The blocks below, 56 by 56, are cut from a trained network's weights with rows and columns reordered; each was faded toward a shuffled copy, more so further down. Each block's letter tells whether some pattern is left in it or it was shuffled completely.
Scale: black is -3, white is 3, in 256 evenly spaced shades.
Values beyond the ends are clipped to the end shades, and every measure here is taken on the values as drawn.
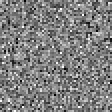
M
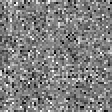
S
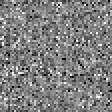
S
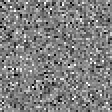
M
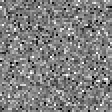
M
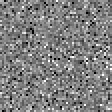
M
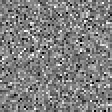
M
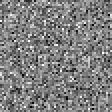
S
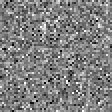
S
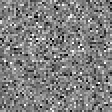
M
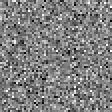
S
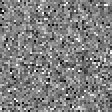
M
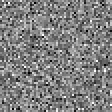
M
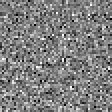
S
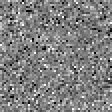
M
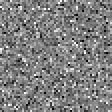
M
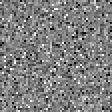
M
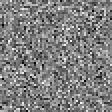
M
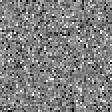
M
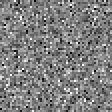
M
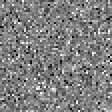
M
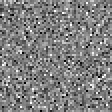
M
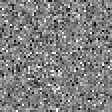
M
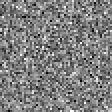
M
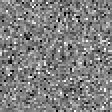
M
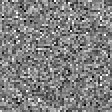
S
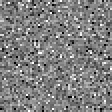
M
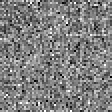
S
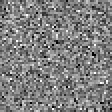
M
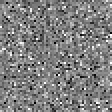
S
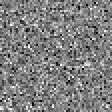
M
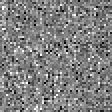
S
